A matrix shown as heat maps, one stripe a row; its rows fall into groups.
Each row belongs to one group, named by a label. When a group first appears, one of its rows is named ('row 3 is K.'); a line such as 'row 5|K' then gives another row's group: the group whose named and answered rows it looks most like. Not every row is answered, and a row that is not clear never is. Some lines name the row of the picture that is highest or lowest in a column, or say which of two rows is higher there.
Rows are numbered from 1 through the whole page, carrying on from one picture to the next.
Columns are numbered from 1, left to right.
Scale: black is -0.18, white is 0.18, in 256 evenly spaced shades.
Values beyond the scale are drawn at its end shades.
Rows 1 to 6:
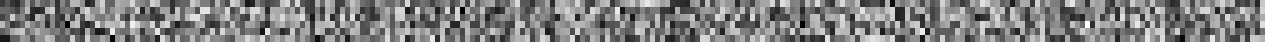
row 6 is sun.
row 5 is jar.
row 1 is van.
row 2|sun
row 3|sun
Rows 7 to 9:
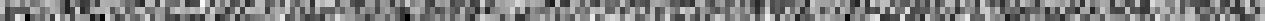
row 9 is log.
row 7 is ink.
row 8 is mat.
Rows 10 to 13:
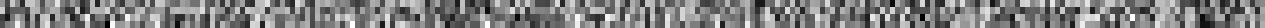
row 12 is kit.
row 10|ink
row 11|mat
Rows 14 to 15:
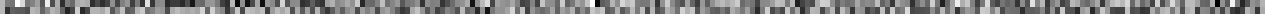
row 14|log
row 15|mat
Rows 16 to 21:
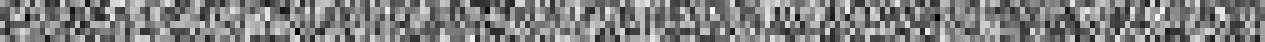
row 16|van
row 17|jar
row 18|jar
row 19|mat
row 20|sun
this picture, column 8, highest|16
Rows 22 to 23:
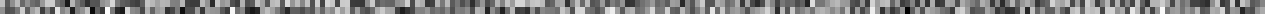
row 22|ink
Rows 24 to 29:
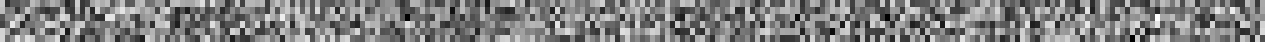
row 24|mat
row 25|van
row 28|van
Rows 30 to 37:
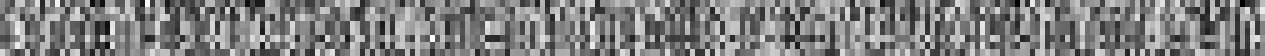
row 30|log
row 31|ink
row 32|ink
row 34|jar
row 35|sun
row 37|van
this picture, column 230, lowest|37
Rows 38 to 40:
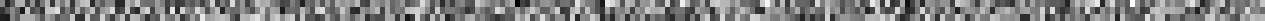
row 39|ink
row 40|sun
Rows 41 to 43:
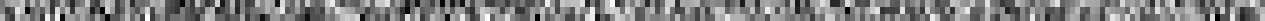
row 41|kit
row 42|log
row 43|log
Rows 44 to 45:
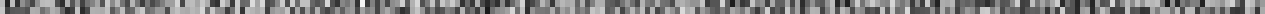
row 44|sun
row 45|mat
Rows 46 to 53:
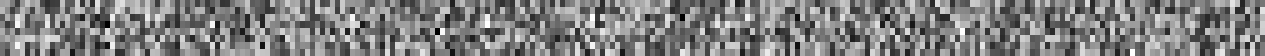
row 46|van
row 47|van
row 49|log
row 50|sun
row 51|ink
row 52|jar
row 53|jar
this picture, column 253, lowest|51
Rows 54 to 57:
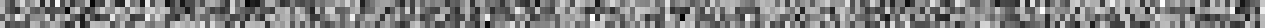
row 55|van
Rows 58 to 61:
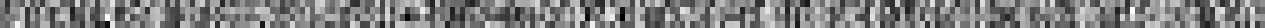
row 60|kit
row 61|jar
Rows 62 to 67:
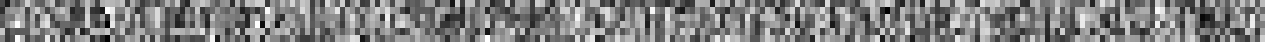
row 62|sun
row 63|kit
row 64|kit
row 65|kit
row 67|log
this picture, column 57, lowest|64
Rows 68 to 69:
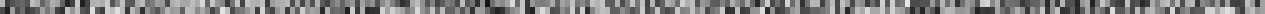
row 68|mat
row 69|sun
